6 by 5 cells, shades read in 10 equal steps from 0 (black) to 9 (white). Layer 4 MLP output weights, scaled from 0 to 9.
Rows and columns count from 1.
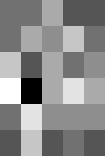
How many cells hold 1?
0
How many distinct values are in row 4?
4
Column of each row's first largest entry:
3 4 1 1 2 2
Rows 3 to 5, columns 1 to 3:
7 3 6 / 9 0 6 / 4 8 5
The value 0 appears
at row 4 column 2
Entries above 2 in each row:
5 5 5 4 5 5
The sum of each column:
31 28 31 31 26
